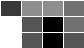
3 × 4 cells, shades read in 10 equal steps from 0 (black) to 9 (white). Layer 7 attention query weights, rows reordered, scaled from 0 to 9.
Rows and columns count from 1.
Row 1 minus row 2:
-7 2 5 0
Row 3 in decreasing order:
9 3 3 0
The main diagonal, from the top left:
2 3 0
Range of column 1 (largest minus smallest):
7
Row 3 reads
9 3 0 3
